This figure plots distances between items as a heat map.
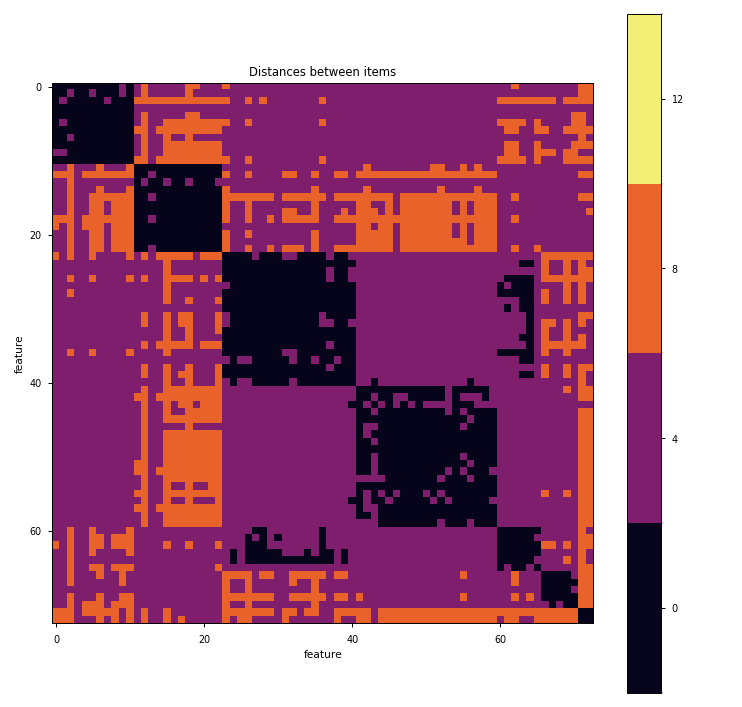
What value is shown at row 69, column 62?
8
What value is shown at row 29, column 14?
4
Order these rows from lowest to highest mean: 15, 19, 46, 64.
64, 46, 19, 15
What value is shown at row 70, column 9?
8
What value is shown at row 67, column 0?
4
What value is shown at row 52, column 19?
8
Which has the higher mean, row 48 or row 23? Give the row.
23
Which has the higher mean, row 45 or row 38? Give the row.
45
